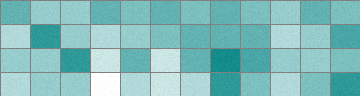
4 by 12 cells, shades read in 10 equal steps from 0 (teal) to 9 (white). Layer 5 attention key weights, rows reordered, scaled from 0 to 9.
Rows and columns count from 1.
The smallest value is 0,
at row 3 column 8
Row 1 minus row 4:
-3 0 0 -6 -2 -4 -2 2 0 -1 -1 3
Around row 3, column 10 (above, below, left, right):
6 6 2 5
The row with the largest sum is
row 4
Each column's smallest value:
3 1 1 3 3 3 3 0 2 5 3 1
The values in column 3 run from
1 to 5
